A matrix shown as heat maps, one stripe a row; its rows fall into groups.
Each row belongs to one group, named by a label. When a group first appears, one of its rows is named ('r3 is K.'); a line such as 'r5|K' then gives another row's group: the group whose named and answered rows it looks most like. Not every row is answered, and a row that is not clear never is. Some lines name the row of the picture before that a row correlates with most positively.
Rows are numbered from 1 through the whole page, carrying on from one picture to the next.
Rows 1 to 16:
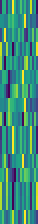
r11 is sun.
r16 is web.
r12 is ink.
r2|web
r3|ink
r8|web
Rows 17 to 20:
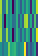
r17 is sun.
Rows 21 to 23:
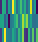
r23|ink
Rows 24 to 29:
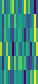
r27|sun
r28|web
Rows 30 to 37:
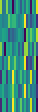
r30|sun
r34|web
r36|web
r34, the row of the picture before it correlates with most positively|28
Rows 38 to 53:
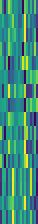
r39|web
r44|web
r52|web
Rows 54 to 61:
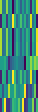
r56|sun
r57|sun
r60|web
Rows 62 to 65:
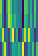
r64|web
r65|ink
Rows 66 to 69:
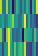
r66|sun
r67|web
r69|web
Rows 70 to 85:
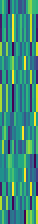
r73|sun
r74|web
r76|sun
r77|sun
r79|ink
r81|web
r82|web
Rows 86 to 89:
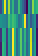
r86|ink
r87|web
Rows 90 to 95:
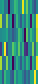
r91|sun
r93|ink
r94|sun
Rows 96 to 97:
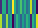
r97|sun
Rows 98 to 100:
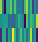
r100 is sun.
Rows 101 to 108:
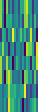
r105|sun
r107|web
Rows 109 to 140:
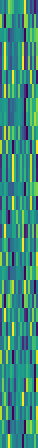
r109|web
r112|ink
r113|ink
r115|ink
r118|ink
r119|sun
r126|ink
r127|sun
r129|web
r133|ink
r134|sun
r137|ink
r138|sun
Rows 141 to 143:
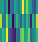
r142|sun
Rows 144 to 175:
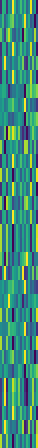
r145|web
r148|ink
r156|sun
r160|sun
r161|sun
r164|web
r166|sun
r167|web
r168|sun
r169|web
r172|ink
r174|ink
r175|sun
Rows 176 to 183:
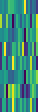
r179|ink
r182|ink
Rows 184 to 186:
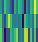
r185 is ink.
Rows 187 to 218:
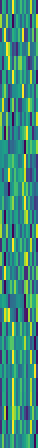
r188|sun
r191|web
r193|ink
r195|sun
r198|web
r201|web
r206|ink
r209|ink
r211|web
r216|ink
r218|web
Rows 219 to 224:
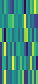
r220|web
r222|ink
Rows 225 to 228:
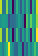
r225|sun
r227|sun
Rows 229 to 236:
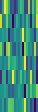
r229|ink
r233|web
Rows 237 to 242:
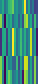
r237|web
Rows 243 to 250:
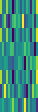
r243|sun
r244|ink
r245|sun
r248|sun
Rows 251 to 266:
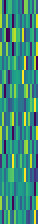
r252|sun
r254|sun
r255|web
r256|ink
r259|web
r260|sun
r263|web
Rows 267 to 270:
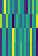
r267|ink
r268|sun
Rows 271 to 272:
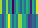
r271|sun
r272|web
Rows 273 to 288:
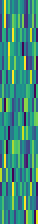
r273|ink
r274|ink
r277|web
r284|ink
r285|sun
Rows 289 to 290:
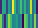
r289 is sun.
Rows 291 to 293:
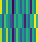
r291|sun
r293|sun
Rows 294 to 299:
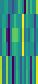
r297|ink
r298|sun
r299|sun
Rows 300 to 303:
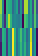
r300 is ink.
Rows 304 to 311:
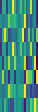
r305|web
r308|web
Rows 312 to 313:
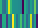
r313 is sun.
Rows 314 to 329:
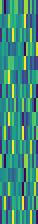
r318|web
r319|ink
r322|ink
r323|ink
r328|ink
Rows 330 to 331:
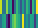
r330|sun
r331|ink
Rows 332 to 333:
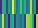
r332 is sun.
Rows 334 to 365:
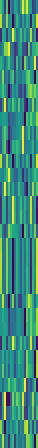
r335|sun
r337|ink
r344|ink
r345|sun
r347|ink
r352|sun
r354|sun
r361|web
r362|ink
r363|ink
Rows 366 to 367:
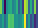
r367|web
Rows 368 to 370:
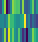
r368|ink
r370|ink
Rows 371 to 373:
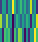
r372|sun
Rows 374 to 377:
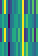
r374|ink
